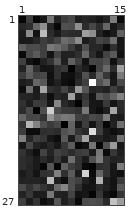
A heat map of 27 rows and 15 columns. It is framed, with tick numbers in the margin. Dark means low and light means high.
Average level on the scale: 20%. Histogram: skewed, a long tail of high values. Grain: fine. Stripes: none. Calmest part: bottom left. Mirror symmetry: none. Odd rows or columns: none.
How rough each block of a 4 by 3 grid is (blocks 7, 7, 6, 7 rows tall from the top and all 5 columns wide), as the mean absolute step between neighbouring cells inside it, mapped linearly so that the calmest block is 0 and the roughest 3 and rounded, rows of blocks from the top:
211 | 112 | 113 | 021
